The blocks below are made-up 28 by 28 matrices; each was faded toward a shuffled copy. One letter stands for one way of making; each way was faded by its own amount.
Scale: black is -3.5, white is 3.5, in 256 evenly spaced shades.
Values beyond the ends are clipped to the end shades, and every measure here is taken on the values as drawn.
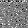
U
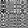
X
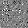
U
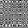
X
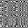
X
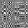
X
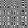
X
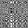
X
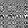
X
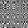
X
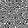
U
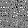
U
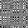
X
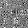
U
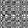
X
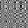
X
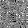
U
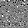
U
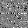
U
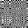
X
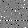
U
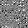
U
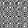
X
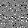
U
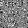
U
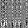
X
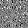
U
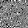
U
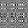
X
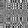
X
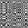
X
